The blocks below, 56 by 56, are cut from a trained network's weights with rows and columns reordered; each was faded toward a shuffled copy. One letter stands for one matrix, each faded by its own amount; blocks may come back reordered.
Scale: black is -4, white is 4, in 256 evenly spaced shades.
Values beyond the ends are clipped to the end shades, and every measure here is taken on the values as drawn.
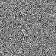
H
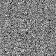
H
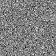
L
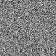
H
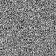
H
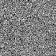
L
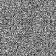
H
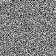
H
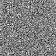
H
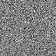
L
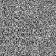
H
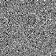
L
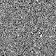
L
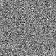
L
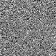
L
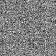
H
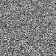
H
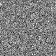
L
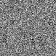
H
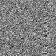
H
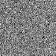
L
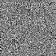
L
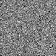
L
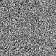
H
